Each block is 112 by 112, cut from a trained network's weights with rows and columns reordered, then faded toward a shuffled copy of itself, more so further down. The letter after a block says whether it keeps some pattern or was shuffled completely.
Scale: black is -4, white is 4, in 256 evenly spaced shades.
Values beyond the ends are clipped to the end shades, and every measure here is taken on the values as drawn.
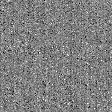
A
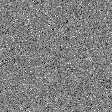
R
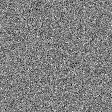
R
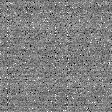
A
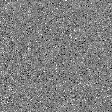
A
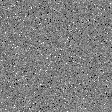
R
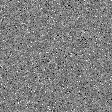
R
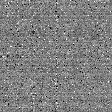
A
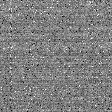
A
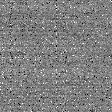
A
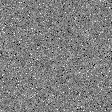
R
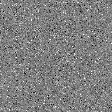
A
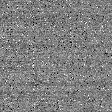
A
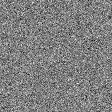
R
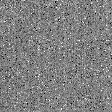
A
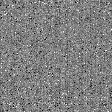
A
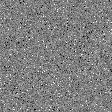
R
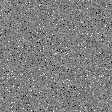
R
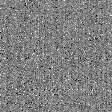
A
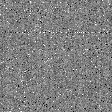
A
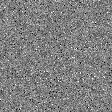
R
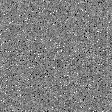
A
